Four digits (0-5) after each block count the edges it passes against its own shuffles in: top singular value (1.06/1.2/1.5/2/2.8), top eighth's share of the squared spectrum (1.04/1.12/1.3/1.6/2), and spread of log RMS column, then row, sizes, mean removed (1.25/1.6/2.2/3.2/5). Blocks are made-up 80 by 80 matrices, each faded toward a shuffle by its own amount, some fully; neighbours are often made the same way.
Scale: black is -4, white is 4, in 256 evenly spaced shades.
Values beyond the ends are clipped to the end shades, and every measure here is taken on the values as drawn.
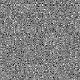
4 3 2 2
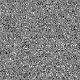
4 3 1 2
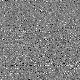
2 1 0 2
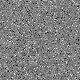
0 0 0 0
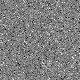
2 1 1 0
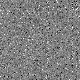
2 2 1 0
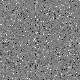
2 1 0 0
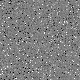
0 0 0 0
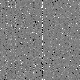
4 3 1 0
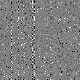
4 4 2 1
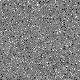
2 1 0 0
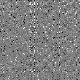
4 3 2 1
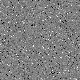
0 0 0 0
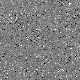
1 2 1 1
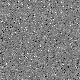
0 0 0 0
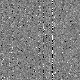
3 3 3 0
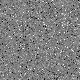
0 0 0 0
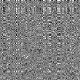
5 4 3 3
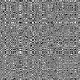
5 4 3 3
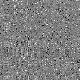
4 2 1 1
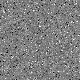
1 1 0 0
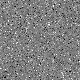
1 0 0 0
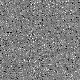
3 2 0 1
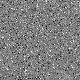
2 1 0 0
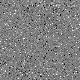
2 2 0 0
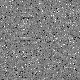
2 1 0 0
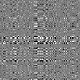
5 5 3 4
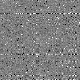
4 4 2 2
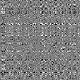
4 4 3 3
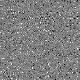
3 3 1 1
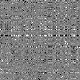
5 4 2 3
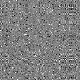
4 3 2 2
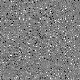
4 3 1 1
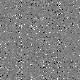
2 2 2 1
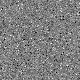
0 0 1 0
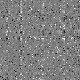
4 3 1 1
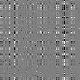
5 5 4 3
